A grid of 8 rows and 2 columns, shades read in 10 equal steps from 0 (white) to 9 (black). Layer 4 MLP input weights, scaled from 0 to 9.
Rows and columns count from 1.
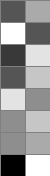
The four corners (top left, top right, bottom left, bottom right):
6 3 9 0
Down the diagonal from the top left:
6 6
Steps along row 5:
up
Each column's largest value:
9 6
